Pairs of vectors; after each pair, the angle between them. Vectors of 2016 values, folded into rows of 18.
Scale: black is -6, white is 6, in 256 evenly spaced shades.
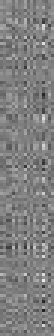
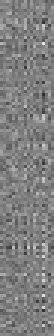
nearly parallel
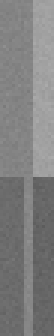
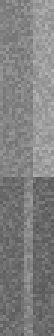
nearly parallel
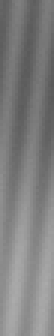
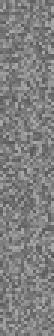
orthogonal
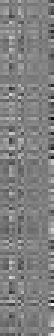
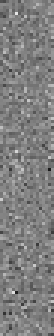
partly opposed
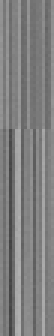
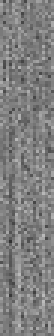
partly aligned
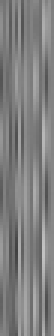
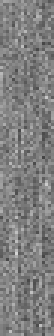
partly opposed
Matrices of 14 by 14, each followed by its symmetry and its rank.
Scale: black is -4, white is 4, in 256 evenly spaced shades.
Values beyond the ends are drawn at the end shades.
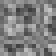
antisymmetric, rank two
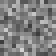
neither, full rank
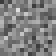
neither, full rank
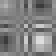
symmetric, rank one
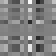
neither, rank one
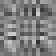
antisymmetric, rank two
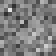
symmetric, full rank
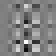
neither, rank one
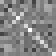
symmetric, full rank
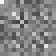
symmetric, rank three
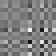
symmetric, rank one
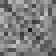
symmetric, full rank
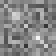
symmetric, rank three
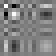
symmetric, rank one
